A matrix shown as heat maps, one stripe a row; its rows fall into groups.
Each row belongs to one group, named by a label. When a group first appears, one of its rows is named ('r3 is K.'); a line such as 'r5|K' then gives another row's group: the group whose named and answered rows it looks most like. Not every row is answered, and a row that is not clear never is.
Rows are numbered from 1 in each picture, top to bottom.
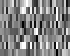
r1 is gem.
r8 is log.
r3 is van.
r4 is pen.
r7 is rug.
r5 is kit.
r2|rug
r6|gem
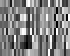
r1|van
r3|rug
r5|rug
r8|van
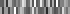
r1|rug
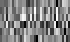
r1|log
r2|rug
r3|rug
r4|pen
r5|van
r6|gem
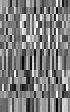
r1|van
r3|rug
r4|kit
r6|van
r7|rug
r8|pen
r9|pen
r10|pen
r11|kit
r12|log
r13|kit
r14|van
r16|log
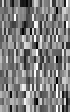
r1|kit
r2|log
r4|kit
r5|pen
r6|rug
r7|gem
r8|kit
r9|pen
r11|rug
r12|log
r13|rug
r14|van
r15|gem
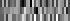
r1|pen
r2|gem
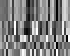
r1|log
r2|log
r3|log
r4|kit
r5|kit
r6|rug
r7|pen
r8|rug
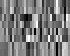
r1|van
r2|van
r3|kit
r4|kit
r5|pen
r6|van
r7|log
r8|log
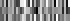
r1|rug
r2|gem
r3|rug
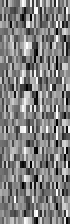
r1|rug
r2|kit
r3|pen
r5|log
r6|van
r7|gem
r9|pen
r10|log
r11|rug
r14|gem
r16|rug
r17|van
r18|log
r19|rug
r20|van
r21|log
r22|gem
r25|log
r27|pen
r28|van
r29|kit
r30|log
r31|kit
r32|gem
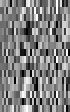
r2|rug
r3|kit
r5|kit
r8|pen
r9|rug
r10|log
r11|pen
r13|gem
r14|rug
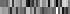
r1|log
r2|van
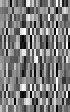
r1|van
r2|log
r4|pen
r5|rug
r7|pen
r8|rug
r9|kit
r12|van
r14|pen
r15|gem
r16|pen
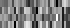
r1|log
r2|gem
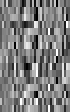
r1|pen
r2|gem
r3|gem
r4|kit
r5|van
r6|gem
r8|van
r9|pen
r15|kit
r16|van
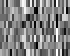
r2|gem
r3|log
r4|pen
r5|van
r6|rug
